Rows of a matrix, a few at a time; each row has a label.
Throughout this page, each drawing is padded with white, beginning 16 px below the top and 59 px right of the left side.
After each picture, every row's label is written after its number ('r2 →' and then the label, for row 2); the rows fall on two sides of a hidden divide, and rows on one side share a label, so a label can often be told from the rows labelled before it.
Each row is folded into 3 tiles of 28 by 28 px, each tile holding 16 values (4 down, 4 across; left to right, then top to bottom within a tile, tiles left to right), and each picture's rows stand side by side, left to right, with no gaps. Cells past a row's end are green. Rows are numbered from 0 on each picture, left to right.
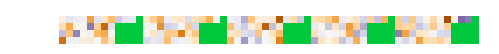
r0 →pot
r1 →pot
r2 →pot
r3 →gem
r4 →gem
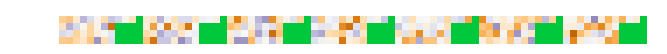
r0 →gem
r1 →pot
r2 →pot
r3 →gem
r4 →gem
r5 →gem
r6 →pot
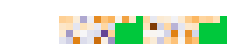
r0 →gem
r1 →pot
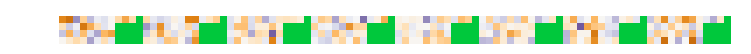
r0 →pot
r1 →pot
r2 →gem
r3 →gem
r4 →pot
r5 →gem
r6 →gem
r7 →gem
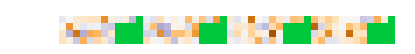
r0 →gem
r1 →gem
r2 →pot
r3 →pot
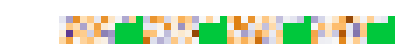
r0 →gem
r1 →pot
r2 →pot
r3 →gem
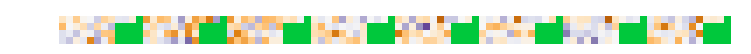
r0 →pot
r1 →pot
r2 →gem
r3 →gem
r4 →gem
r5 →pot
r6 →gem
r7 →pot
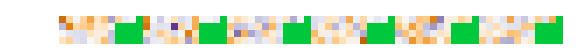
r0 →gem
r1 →pot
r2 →gem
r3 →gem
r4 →pot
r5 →gem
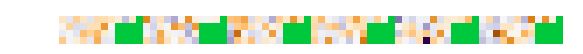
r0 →gem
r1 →gem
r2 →pot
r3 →pot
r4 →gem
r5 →pot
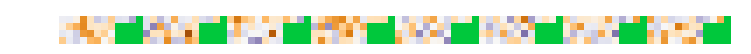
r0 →pot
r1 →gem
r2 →pot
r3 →gem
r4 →gem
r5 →gem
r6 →gem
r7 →gem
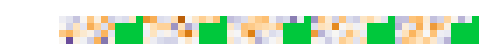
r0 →gem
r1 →pot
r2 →gem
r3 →pot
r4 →gem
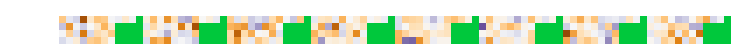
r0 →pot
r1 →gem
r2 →pot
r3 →pot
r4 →pot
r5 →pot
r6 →pot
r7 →pot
